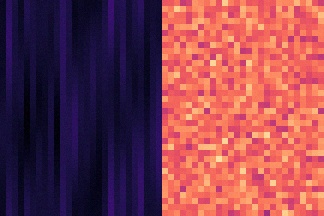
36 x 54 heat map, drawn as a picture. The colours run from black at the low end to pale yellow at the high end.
The table splits into one row of 2 panels. Panel 1,1: very low, streaked downward, faint in contrast. Panel 1,2: high, fine-grained.
